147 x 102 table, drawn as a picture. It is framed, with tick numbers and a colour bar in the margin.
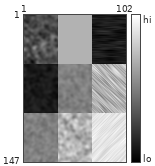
The table splits into 3 rows of 3 panels. Panel 1,1: low, blotchy. Panel 1,2: high, flat. Panel 1,3: very low, streaked across, faint in contrast. Panel 2,1: very low, blotchy, faint in contrast. Panel 2,2: middling, blotchy, faint in contrast. Panel 2,3: high, slanting down to the right. Panel 3,1: middling, blotchy, faint in contrast. Panel 3,2: high, blotchy. Panel 3,3: very high, slanting up to the right, faint in contrast.
